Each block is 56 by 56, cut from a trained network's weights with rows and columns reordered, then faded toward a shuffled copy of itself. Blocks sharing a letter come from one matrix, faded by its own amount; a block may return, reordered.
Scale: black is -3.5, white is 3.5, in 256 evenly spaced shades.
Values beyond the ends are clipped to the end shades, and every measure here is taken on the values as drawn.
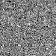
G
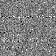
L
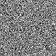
G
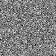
G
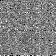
L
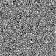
G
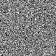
G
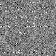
L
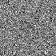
G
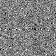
L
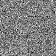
G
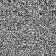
G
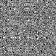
L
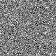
G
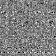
L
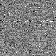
L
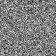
G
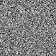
G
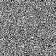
G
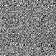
L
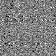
L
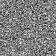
G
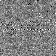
L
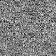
G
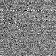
L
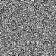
G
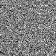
G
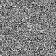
G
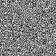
G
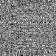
L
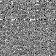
L
